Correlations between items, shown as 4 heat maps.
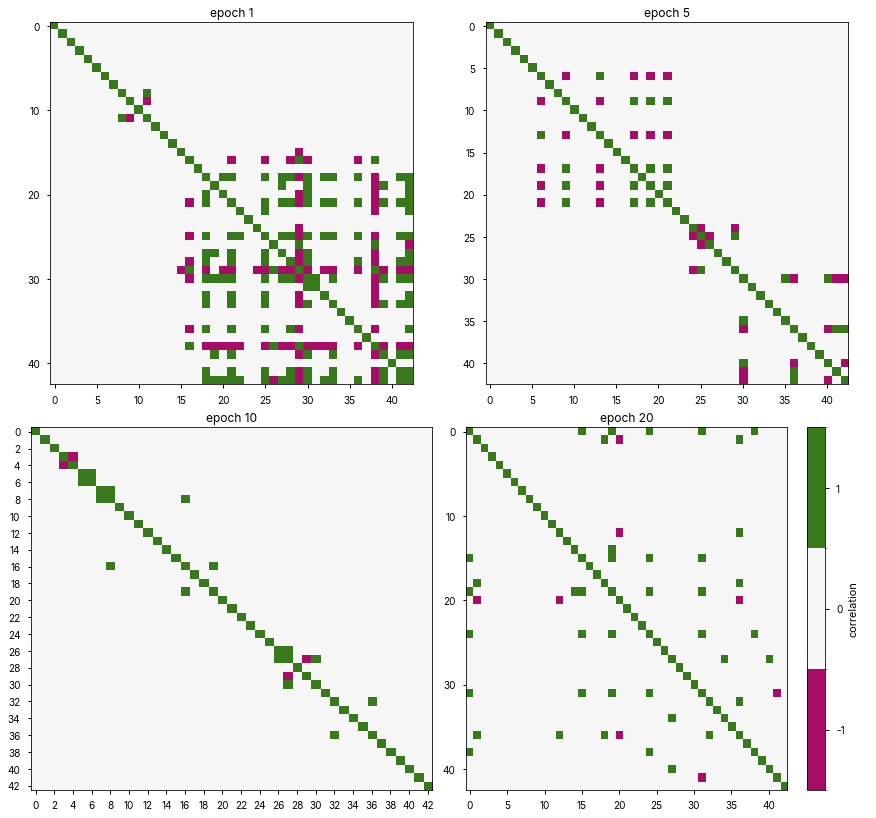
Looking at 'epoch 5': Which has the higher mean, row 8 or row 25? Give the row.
8
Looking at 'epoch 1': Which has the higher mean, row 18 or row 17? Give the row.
18
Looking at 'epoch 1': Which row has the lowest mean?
38
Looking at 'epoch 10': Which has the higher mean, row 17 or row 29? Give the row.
17
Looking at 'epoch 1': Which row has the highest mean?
42
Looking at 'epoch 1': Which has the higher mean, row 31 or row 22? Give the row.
22
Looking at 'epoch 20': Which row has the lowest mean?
20
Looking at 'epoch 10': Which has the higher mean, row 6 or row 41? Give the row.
6
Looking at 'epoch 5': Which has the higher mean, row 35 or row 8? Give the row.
35
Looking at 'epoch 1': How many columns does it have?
43
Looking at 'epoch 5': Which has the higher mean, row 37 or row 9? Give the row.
9
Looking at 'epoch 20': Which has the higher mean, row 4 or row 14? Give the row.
14
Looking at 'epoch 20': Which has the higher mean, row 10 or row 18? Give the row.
18
